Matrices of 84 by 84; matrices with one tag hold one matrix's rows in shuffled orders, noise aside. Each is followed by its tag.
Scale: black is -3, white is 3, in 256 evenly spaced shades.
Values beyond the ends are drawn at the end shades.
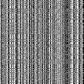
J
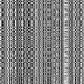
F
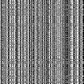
J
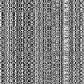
F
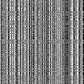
J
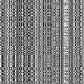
F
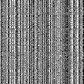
J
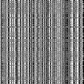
J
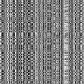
F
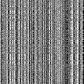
J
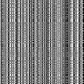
J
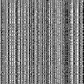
J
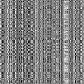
F
